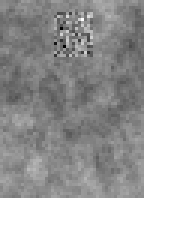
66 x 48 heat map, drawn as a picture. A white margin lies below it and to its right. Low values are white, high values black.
Average level on the scale: 50%. Histogram: heavy tails on both sides. Grain: blotchy. Odd patch: rougher, in the top middle. Stripes: none.
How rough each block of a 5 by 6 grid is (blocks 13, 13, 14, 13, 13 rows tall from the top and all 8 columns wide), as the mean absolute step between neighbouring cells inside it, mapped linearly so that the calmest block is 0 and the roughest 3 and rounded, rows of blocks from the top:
0 0 3 3 0 0 | 0 0 2 2 0 0 | 0 0 0 0 0 0 | 0 0 0 0 0 0 | 0 0 0 0 0 0
